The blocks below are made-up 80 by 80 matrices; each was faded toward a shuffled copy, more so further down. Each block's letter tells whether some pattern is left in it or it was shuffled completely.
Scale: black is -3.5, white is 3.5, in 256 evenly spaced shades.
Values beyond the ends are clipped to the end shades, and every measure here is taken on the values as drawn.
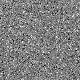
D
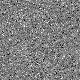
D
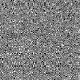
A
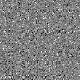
A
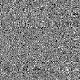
A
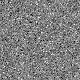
D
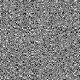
A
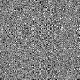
A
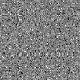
A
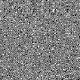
A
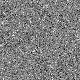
D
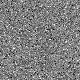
D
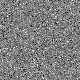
D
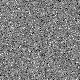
D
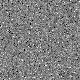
D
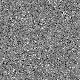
D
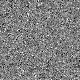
D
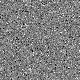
D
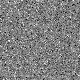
D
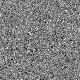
D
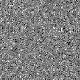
A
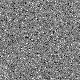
D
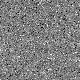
D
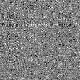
A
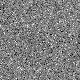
D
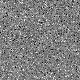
D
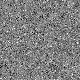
D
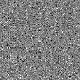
A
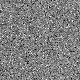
D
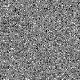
A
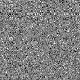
A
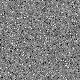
D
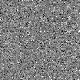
A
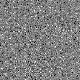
A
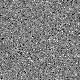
D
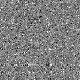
A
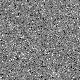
D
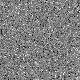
D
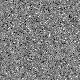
D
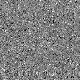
A
